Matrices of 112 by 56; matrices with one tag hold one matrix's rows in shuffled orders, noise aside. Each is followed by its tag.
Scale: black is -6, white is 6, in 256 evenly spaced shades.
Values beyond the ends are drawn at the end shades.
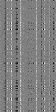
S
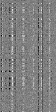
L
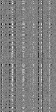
L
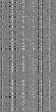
L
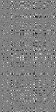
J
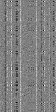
S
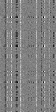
S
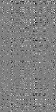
J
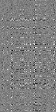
J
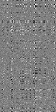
J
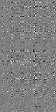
J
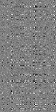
J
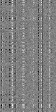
L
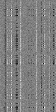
S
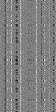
S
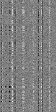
L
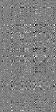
J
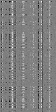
L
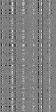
L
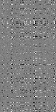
J
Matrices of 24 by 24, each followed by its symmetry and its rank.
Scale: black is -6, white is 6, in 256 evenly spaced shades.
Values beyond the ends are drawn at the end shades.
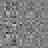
neither, rank three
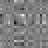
antisymmetric, rank two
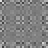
symmetric, rank two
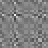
symmetric, rank two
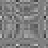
antisymmetric, rank two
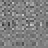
neither, rank three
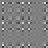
symmetric, rank one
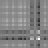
symmetric, rank one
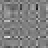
antisymmetric, rank two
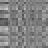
neither, rank two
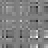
symmetric, rank two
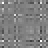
symmetric, rank two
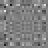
antisymmetric, rank two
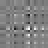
symmetric, rank one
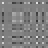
symmetric, rank one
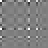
symmetric, rank one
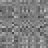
neither, rank three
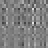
neither, rank two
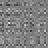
neither, rank three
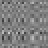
neither, rank two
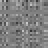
neither, rank two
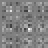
symmetric, rank two
